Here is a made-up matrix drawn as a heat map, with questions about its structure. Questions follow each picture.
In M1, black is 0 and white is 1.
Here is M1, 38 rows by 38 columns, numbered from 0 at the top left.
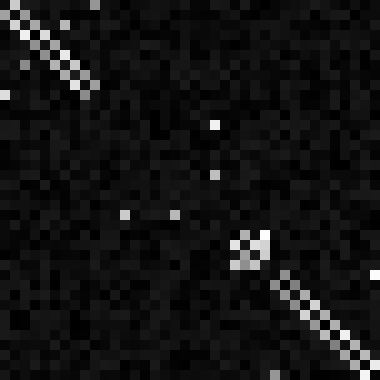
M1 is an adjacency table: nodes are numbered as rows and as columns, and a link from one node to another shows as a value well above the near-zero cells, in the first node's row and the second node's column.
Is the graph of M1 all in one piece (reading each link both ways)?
no
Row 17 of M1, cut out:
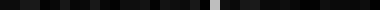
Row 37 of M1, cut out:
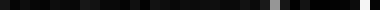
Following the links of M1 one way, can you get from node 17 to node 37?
no
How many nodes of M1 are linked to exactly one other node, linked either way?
2
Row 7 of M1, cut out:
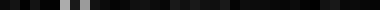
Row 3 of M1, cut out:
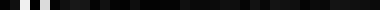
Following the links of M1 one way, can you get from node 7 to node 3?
yes
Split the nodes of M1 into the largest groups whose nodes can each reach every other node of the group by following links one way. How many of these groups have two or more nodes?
4
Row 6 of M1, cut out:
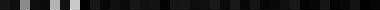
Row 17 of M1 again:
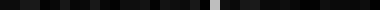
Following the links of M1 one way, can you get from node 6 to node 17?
no
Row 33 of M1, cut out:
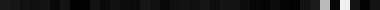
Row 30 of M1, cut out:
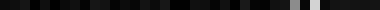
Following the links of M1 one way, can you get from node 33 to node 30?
yes
